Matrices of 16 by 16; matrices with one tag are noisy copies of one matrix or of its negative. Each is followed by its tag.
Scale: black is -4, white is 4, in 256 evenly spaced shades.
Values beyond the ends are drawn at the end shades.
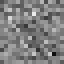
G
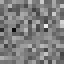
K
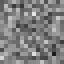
G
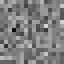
K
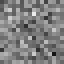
G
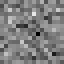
G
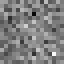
G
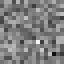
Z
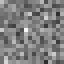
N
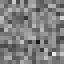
Z
